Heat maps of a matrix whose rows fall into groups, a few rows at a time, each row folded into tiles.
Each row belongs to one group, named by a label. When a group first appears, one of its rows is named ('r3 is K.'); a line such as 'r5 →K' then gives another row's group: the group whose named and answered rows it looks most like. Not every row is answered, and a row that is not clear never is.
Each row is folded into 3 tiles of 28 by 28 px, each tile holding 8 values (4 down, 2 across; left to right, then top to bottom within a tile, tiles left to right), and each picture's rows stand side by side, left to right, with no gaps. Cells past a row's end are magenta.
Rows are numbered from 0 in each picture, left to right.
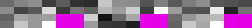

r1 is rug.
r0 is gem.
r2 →gem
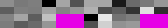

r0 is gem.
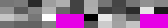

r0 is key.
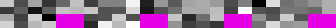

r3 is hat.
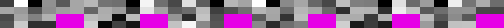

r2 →hat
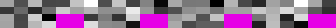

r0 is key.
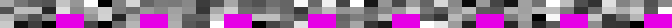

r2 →key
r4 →rug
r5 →hat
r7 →rug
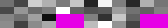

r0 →key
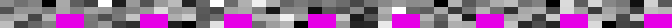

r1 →rug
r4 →key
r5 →key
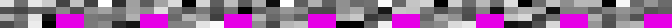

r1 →rug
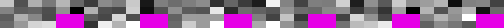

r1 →gem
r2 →gem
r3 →hat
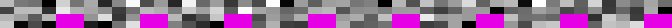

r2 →rug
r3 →rug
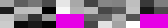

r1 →gem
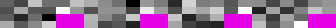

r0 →key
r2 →rug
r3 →key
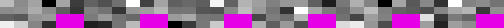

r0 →hat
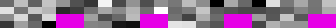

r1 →rug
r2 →hat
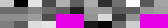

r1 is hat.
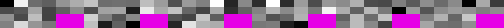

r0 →hat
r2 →gem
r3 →rug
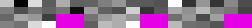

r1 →gem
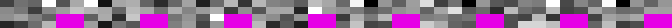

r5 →hat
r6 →gem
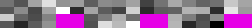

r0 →key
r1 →gem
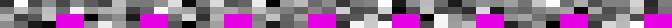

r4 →gem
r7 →gem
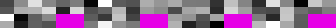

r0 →rug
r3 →hat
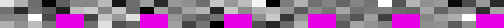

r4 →gem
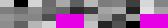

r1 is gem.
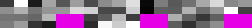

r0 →rug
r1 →gem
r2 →key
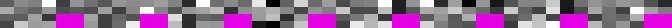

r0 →gem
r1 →key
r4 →gem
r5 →hat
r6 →gem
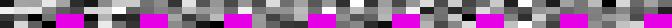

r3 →rug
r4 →rug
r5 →key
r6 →hat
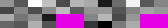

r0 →key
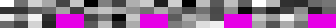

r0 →key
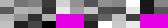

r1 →gem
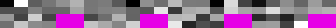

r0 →hat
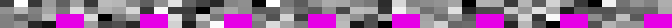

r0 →rug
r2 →key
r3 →hat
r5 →hat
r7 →hat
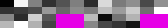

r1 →rug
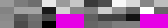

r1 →key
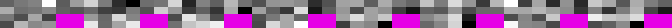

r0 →gem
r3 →gem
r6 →hat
